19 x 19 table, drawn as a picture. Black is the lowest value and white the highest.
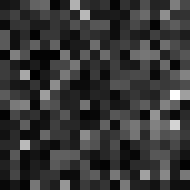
Mirror symmetry: none. Stripes: none. Average level on the scale: 20%. Ninth with the highest average: middle right. Histogram: skewed, a long tail of high values.
